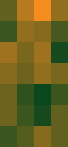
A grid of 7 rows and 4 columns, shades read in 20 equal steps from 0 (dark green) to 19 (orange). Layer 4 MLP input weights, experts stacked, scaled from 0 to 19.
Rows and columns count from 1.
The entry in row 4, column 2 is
8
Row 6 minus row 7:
4 -2 -9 0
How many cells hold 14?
1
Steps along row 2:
up down down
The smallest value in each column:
4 3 0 1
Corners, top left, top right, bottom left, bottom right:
7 11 4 7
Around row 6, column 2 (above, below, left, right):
3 6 8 1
